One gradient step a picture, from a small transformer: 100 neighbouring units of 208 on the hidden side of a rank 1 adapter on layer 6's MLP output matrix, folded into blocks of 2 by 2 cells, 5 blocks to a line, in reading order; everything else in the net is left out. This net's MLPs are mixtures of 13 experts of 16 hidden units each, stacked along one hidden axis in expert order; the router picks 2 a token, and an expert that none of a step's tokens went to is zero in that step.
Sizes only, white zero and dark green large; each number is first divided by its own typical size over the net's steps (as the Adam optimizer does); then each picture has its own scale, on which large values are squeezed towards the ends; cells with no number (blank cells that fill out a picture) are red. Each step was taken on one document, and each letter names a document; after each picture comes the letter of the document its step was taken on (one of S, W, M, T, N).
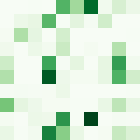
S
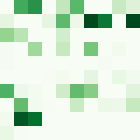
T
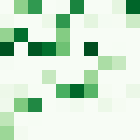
T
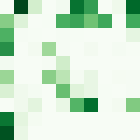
T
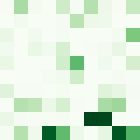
S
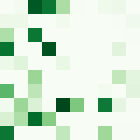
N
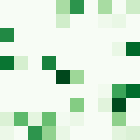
S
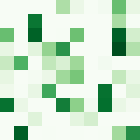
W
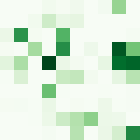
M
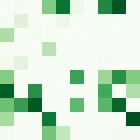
N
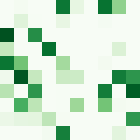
N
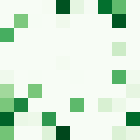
N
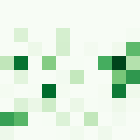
M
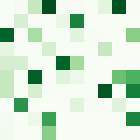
N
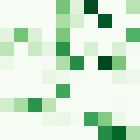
S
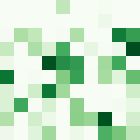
W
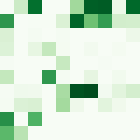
T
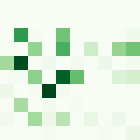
M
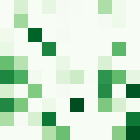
N
